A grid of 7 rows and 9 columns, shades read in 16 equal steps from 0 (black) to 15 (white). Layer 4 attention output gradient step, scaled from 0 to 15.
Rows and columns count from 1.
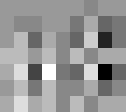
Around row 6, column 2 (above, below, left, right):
13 13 9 7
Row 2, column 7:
10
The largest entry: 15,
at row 5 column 4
